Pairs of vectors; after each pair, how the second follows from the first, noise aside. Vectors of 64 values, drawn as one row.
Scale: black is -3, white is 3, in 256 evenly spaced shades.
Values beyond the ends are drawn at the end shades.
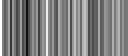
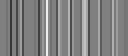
partly zeroed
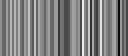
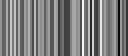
copied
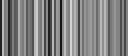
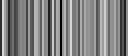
copied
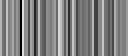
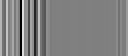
partly zeroed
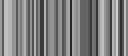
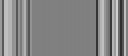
partly zeroed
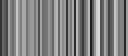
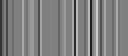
partly zeroed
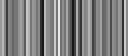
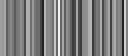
copied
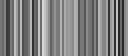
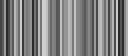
copied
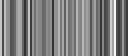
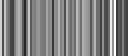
copied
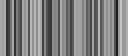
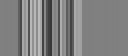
partly zeroed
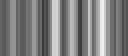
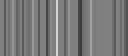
partly zeroed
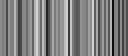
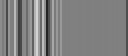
partly zeroed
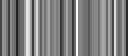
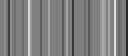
partly zeroed
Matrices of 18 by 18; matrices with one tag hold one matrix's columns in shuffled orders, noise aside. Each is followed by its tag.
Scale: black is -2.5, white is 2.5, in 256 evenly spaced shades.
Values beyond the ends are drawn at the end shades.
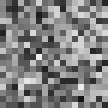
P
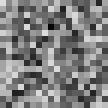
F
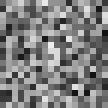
F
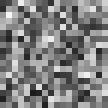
F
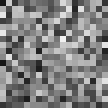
P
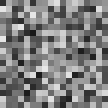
F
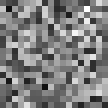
P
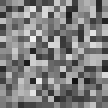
P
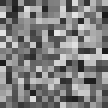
P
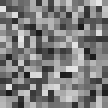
F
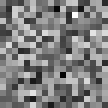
P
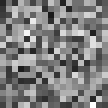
P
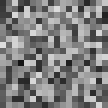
P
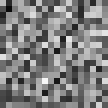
P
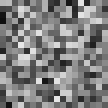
P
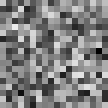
F
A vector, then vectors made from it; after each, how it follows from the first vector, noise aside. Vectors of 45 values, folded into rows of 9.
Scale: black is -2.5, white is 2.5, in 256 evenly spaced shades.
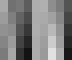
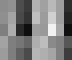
wrapped around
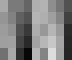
copied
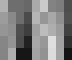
copied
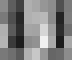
wrapped around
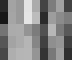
wrapped around
